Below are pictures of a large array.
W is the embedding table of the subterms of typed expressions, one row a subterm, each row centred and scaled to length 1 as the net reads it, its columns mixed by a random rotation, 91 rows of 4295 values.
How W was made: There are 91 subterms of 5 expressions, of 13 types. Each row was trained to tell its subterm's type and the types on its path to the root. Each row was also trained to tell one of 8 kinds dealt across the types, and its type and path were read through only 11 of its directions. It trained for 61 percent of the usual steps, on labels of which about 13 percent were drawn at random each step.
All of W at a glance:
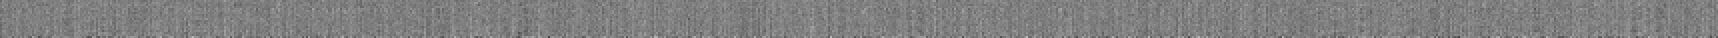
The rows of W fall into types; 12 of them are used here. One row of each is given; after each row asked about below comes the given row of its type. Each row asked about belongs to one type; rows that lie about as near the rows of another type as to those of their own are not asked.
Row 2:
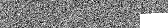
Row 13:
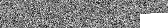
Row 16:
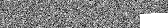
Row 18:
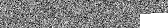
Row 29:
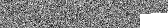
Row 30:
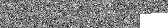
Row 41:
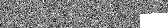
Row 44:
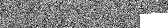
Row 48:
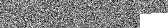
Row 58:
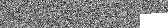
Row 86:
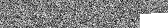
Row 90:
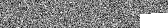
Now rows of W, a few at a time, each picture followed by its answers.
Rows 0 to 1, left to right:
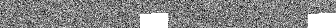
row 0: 90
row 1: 48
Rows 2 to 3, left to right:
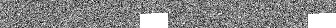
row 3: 86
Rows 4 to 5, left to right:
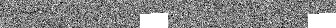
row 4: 29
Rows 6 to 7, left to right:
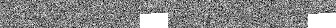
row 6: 86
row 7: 18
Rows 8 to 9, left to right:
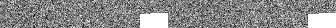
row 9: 30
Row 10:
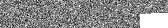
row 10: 90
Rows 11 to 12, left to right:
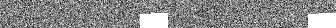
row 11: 90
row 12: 58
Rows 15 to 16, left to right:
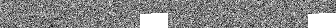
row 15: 86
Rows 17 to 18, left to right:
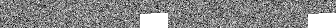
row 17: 30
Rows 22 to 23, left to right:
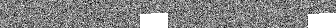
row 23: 41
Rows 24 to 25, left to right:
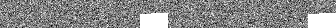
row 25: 86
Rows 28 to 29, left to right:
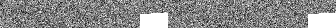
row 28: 29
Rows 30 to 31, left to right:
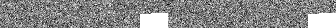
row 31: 29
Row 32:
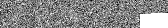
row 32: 16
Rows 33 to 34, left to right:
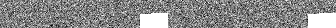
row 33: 41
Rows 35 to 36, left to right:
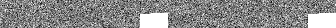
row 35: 18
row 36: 13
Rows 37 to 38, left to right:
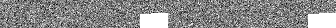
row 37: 2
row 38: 58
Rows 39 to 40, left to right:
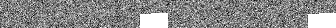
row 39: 41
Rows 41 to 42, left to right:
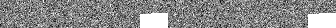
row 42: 41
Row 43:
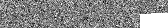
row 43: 13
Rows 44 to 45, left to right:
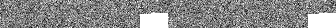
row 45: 44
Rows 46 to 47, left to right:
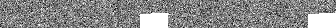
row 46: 16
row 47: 58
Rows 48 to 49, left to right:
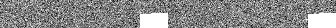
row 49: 16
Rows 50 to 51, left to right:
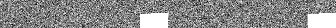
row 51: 2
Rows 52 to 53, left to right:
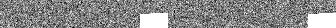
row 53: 18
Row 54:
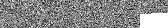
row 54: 48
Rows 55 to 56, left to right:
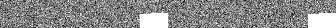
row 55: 16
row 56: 90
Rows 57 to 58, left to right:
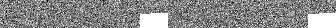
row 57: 18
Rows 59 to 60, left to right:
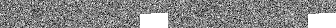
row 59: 58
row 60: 58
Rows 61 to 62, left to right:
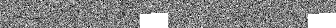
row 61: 90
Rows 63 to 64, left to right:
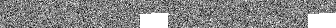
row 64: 58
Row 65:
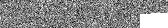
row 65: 44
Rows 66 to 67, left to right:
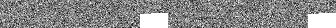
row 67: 44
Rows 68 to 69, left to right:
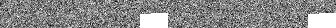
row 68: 41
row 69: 86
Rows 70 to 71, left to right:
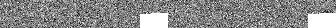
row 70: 44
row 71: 86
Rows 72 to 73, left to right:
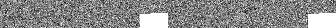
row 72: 58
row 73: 44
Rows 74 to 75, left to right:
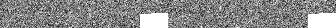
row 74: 41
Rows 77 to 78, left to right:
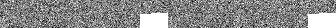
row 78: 44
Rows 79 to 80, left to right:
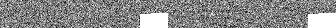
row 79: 41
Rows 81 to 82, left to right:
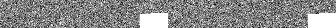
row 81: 2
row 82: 90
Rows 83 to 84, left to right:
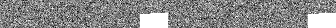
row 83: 29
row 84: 44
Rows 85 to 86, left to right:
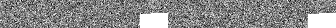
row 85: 2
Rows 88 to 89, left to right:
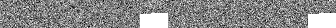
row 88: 2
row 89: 29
